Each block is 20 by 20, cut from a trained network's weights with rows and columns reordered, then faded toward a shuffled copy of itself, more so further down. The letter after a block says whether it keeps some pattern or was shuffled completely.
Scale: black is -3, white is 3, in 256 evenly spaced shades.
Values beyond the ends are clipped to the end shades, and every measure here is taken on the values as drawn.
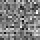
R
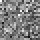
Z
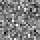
Z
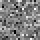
Z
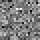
Z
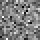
Z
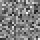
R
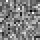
Z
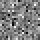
Z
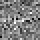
R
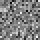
Z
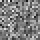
Z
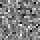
Z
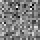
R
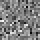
Z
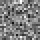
R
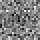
R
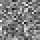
R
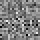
R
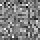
R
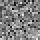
Z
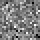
Z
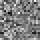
R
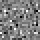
R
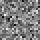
Z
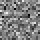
Z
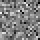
Z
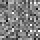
R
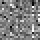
R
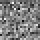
R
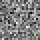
Z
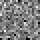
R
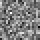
Z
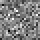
Z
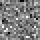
Z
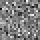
Z
